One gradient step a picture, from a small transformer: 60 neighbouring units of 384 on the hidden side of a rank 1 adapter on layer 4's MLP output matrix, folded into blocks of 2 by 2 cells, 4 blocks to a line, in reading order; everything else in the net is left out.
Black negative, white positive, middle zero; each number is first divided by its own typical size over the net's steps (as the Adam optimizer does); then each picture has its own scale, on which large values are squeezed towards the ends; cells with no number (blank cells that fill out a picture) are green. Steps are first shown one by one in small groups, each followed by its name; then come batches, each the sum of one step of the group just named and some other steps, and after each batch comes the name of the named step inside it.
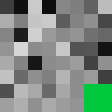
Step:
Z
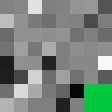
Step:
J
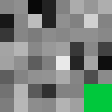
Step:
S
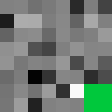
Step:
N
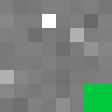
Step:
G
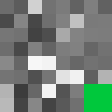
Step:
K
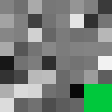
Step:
J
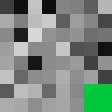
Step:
Z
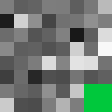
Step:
N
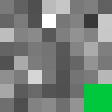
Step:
G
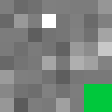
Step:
G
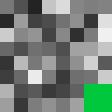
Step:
S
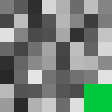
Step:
J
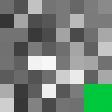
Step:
K
